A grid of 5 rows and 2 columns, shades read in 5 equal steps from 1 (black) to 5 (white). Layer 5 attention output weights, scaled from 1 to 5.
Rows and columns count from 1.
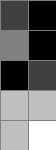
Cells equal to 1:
3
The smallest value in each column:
1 1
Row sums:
3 4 3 8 9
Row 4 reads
4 4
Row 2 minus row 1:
1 0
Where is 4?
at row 4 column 1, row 4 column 2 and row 5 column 1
